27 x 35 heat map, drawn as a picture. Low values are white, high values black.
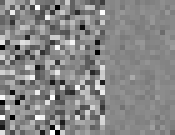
The texture is fine-grained noise. A vertical seam about 60% of the way across splits the table, and the right part is calmer. Neither half mirrors the other. No regular stripes run through it. Overall the values sit about 50% of the way up the scale.
